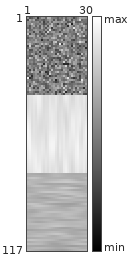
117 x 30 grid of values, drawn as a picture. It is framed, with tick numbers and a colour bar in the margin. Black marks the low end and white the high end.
It is made of 3 by 1 panels. Panel 1,1: middling, fine-grained, strong in contrast. Panel 2,1: very high, streaked downward, faint in contrast. Panel 3,1: high, streaked across, faint in contrast.
